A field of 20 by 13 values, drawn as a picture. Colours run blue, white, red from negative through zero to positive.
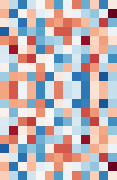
Grain: fine. Slope: none. Mirror symmetry: top to bottom. Average level on the scale: 50%.
